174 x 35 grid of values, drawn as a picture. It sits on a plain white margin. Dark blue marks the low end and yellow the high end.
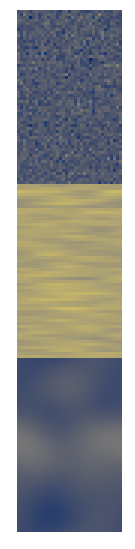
The table splits into 3 rows of 1 panel. Panel 1,1: low, fine-grained. Panel 2,1: high, streaked across, faint in contrast. Panel 3,1: low, smooth.
